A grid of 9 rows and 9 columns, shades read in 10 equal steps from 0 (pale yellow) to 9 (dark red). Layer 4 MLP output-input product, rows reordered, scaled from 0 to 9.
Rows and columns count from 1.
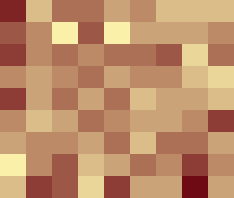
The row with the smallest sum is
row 2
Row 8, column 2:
4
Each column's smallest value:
0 2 0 1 0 2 2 1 1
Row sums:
33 29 42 30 33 35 34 35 41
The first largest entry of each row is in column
1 1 1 4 1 9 5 8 8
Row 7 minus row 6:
-1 2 1 -2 1 -1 2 1 -4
